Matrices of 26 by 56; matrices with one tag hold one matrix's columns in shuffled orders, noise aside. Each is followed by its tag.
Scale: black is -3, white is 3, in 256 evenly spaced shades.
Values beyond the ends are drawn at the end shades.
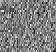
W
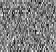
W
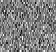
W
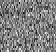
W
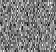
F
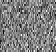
W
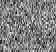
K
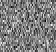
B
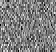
F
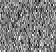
W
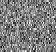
K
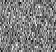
K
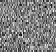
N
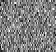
N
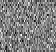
N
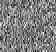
K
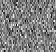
B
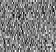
W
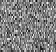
N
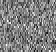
K
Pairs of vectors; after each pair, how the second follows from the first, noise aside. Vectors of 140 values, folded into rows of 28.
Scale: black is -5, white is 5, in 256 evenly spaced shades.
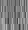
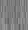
shrunk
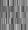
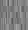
shrunk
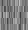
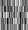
scaled up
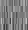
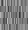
shuffled
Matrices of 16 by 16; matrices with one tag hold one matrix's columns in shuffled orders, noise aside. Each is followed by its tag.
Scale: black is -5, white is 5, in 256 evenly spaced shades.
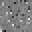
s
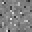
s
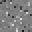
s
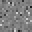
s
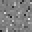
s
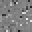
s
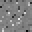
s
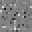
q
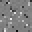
s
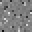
s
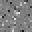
s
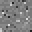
s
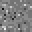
q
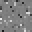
s
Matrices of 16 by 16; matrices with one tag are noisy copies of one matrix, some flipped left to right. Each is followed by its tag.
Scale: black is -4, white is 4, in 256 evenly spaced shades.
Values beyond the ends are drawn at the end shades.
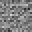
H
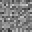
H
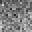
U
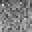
U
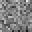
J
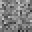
J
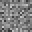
H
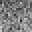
U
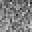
U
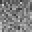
U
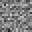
H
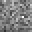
J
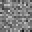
H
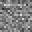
H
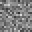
H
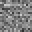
H
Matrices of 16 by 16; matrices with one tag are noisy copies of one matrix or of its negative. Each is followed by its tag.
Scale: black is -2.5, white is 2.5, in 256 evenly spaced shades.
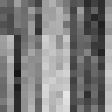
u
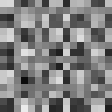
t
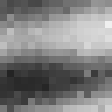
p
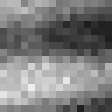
p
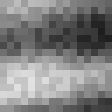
p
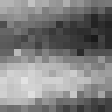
p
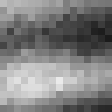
p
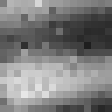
p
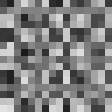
t
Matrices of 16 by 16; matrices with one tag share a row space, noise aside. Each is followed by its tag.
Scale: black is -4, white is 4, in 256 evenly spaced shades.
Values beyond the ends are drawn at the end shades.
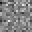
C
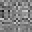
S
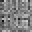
S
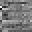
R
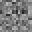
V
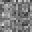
S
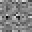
V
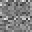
C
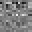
V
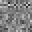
C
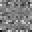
C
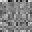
C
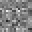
V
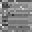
R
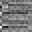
R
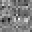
S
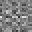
V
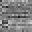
R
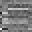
R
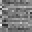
R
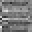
R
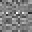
V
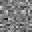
C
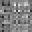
S
